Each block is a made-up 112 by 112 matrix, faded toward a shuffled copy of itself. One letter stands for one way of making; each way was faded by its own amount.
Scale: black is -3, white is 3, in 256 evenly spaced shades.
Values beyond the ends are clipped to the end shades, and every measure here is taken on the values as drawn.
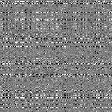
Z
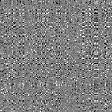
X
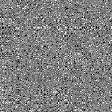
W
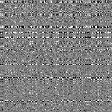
Z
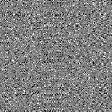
W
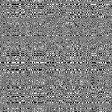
Z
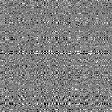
Z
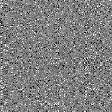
W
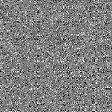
W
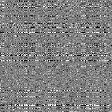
Z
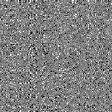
W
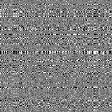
Z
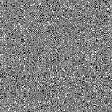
W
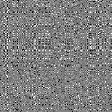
X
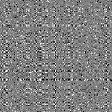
X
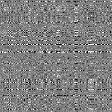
Z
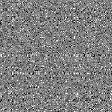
W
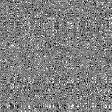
W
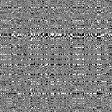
Z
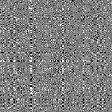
X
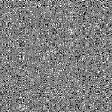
W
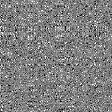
W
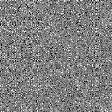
W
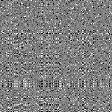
X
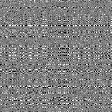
Z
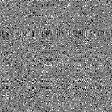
W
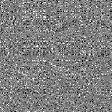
W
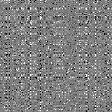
X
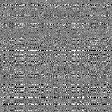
Z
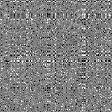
X
